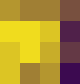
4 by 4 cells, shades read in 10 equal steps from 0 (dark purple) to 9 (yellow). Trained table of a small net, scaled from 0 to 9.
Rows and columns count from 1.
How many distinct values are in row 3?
4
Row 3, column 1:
8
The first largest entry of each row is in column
1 1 2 1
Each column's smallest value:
6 5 5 0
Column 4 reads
3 1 2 0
